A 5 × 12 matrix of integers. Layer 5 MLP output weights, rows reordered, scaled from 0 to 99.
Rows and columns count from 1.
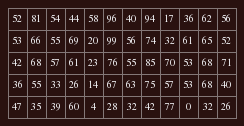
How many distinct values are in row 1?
12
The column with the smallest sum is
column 5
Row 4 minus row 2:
-17 -11 -22 -43 -6 -32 7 1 25 -8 3 -12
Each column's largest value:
53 81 57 69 58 99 63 94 77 61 68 71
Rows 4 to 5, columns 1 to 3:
36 55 33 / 47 35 39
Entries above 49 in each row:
8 10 10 7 2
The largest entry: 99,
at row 2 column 6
